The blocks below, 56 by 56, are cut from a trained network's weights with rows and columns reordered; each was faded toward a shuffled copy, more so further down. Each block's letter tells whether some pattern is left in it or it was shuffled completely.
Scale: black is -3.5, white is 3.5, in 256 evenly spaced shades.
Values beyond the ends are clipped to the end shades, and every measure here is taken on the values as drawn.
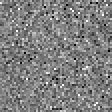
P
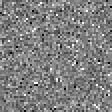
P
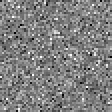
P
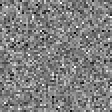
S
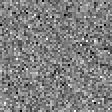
P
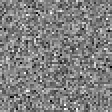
P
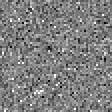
S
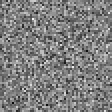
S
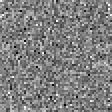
P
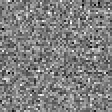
S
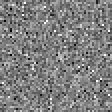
P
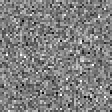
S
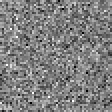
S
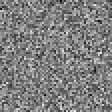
P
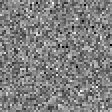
P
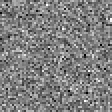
P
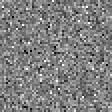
S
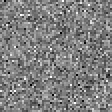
P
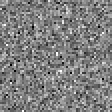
P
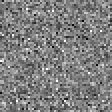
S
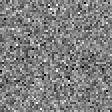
P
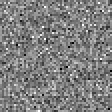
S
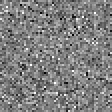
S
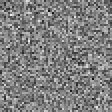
S
